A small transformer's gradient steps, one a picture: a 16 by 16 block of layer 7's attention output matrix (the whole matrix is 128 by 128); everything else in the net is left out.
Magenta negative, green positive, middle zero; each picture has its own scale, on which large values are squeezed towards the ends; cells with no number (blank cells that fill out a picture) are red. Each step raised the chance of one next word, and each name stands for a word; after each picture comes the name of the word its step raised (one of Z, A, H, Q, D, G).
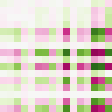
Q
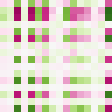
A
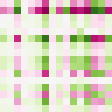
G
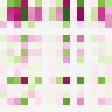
A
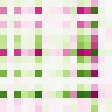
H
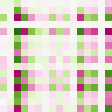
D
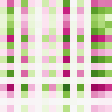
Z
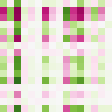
A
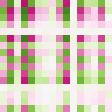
A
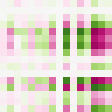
D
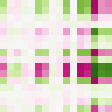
Q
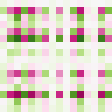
G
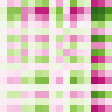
A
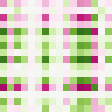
D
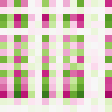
Z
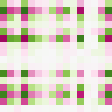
G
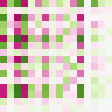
Z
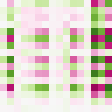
Z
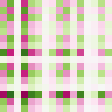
H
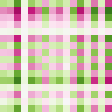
A
